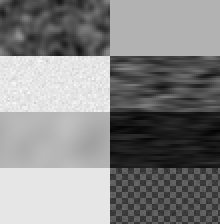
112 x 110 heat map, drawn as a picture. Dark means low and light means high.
The table splits into 4 rows of 2 panels. Panel 1,1: low, blotchy. Panel 1,2: high, flat. Panel 2,1: very high, fine-grained, faint in contrast. Panel 2,2: low, streaked across. Panel 3,1: high, smooth, faint in contrast. Panel 3,2: very low, streaked across, faint in contrast. Panel 4,1: very high, flat. Panel 4,2: low, checkered.
